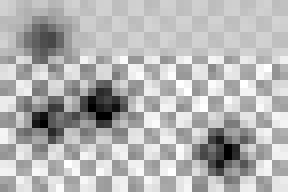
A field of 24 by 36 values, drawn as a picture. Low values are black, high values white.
Seam: horizontal, 30% of the way down, the top part calmer. Average level on the scale: 70%. Dips: four.
